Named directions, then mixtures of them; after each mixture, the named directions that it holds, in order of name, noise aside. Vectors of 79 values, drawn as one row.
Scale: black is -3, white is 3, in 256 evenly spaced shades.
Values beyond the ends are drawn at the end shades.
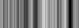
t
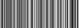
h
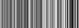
h, t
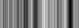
t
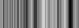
t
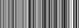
h, t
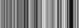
h, t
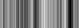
t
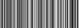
h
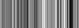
h, t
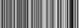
h, t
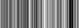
h, t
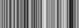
h, t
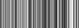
h, t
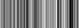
h, t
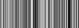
h, t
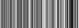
h, t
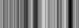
t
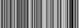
h, t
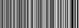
h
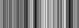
t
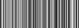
h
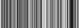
h, t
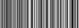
h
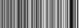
h, t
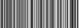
h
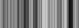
t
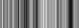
t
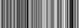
h, t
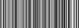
h
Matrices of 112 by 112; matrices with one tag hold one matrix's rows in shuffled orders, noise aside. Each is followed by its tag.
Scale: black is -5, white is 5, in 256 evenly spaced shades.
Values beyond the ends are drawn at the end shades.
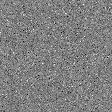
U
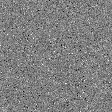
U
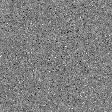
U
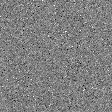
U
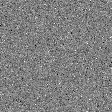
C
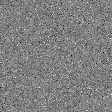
C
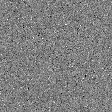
U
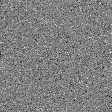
C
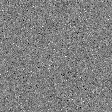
U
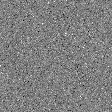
U
